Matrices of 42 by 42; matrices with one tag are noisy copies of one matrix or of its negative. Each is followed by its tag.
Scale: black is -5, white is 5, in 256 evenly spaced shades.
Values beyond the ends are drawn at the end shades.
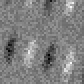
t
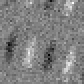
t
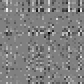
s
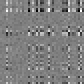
s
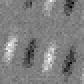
t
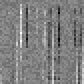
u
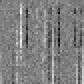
u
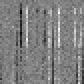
u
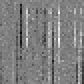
u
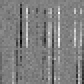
u
